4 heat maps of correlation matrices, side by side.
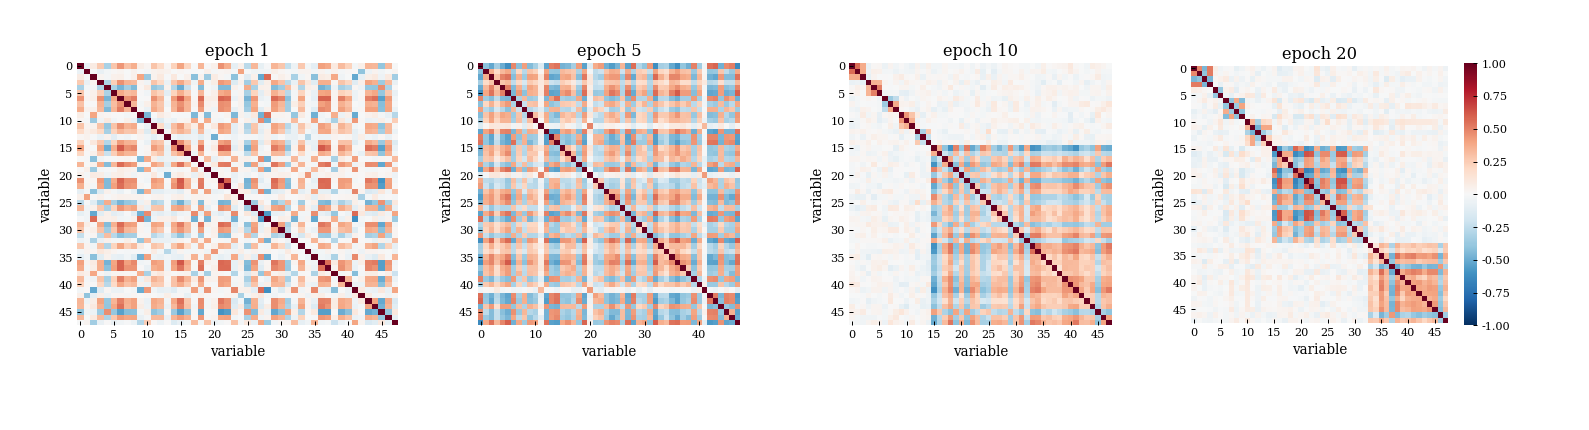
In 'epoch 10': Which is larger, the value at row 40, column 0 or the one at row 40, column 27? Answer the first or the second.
the second
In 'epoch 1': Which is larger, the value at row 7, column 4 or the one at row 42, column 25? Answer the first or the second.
the second
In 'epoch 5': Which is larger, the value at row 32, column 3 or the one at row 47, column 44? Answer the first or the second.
the second
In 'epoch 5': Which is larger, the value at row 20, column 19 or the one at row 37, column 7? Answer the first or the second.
the second
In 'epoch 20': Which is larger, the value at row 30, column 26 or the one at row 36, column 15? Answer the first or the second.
the second
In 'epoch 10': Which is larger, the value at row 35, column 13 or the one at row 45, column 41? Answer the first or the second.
the first
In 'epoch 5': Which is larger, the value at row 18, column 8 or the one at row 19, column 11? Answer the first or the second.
the first
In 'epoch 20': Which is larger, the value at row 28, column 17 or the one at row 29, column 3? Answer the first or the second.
the first
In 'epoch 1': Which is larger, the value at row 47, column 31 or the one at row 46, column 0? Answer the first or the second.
the second
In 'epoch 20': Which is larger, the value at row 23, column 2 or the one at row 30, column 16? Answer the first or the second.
the second
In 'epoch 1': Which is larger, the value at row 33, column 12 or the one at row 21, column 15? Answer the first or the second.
the second
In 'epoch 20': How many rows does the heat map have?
48
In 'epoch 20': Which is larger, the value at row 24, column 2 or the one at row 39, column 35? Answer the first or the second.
the second
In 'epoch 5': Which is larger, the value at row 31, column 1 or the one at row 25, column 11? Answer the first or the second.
the second
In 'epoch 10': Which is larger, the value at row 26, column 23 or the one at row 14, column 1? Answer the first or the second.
the first
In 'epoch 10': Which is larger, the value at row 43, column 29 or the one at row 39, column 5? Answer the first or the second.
the second
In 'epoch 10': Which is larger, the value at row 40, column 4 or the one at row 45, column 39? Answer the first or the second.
the first
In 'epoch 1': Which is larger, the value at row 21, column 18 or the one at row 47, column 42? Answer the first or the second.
the first
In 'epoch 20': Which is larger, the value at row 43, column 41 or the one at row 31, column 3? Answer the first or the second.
the first
